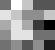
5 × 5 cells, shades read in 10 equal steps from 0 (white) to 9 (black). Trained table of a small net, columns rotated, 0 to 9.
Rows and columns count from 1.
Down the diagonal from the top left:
5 2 3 5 8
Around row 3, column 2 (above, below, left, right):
2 1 3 3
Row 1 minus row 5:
0 -4 -4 2 -2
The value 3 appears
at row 3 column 1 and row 3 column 3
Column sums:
18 8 16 26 30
